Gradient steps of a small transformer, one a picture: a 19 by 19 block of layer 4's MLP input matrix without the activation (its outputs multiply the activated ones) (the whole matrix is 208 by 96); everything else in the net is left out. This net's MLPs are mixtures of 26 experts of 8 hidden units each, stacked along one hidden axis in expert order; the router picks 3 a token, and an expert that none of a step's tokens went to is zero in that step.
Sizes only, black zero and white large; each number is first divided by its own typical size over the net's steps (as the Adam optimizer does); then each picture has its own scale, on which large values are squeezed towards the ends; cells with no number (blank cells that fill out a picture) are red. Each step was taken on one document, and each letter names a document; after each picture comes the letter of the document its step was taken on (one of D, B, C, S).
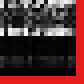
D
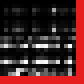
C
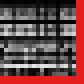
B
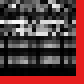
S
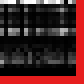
D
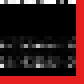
D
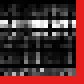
S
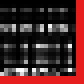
C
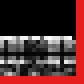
S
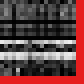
B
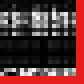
S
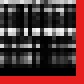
D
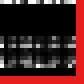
D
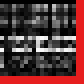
S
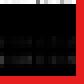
D
